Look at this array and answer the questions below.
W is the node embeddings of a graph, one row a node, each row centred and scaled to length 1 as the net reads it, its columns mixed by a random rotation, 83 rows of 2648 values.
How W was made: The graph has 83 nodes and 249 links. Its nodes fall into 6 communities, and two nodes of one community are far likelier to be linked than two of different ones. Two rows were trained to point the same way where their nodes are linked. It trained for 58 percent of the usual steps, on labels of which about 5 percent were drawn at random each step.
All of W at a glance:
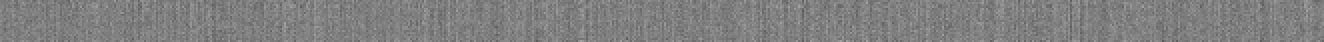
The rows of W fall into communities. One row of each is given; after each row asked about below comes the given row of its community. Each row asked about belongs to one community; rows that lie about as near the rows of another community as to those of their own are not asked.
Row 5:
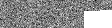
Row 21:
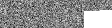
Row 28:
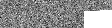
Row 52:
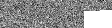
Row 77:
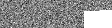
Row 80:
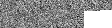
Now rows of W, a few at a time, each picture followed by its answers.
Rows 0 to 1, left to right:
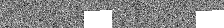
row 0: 52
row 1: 28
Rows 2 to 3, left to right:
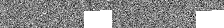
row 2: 21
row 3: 80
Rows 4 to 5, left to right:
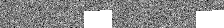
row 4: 80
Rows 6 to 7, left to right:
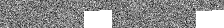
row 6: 80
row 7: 80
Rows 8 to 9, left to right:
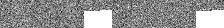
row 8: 77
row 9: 77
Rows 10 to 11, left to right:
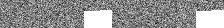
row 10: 77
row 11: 80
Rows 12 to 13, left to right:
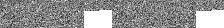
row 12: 77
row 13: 77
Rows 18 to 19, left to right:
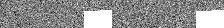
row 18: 80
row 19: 80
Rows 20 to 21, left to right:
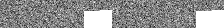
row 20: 80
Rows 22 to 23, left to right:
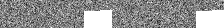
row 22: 52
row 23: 21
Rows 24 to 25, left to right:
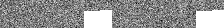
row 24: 80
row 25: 52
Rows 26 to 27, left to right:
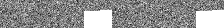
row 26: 28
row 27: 77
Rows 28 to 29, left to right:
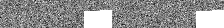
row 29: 21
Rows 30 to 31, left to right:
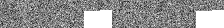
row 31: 21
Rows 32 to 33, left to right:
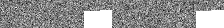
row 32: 77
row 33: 21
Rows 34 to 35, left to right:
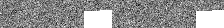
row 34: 5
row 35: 52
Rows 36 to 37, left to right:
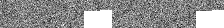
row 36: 28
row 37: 52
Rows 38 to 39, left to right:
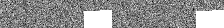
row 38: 28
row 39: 80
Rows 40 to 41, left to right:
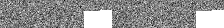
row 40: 28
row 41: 77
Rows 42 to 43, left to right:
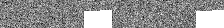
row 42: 5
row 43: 77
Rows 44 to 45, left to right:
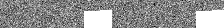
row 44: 5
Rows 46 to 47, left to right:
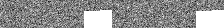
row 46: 5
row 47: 77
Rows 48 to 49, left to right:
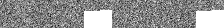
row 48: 28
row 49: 21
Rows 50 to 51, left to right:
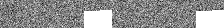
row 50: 5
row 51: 5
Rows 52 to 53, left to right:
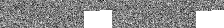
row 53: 21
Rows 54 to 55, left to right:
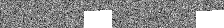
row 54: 77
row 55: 5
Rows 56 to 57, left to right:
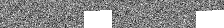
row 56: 52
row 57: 77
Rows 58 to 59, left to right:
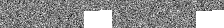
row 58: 21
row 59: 80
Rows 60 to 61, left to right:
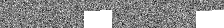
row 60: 52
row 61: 21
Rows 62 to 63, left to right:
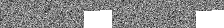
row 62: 77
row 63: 77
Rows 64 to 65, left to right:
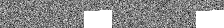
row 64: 21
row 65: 21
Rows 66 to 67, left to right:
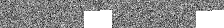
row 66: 28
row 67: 52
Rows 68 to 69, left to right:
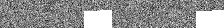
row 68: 21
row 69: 80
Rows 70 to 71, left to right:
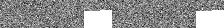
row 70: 52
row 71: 77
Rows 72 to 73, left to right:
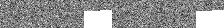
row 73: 5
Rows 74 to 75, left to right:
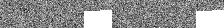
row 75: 80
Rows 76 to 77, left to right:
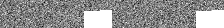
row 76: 80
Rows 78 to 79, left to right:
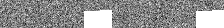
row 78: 28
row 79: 5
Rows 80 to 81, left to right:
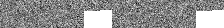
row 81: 52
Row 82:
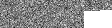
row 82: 80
